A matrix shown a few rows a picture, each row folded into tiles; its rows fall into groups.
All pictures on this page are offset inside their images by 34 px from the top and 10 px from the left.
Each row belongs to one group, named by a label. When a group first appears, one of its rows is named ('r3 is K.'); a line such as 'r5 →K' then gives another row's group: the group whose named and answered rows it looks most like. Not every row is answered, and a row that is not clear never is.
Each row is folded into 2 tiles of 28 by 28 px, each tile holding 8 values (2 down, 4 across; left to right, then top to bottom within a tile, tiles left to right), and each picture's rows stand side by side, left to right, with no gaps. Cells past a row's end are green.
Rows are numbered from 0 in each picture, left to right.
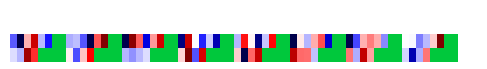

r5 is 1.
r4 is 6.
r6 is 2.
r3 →1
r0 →2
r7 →6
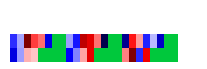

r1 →2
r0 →2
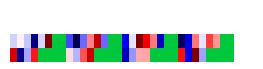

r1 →2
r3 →2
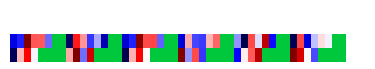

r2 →2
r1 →1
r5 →1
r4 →2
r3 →1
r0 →2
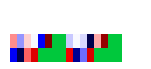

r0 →6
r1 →6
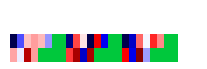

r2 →2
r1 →1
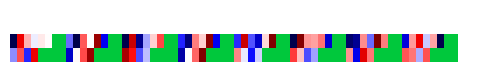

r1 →2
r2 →1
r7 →1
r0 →1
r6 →2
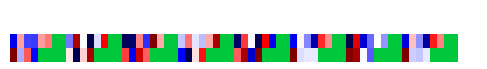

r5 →1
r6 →1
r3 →6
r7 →1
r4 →1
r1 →6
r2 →2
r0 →1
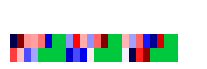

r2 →6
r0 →1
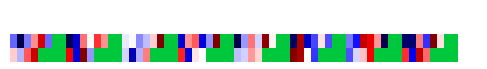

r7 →2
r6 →2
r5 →1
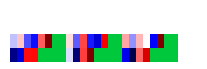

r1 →6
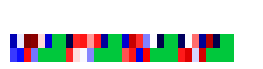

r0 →2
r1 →1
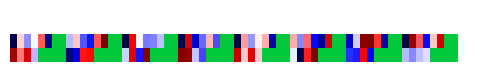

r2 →1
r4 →1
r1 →6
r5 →6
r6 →2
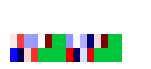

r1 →6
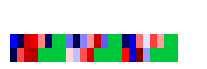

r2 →2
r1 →2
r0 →2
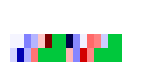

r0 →6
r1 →2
